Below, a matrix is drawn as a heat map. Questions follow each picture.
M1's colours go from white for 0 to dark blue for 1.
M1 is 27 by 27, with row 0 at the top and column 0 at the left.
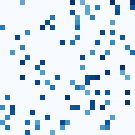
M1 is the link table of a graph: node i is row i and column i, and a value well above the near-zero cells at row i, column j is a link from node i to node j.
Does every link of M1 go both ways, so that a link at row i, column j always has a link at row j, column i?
no
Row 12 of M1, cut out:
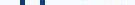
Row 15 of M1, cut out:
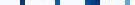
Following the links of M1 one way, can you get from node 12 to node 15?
yes
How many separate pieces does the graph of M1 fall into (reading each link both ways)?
1
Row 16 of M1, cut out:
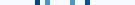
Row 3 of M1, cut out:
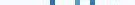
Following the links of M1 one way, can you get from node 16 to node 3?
yes
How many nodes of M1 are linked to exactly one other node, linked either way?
0
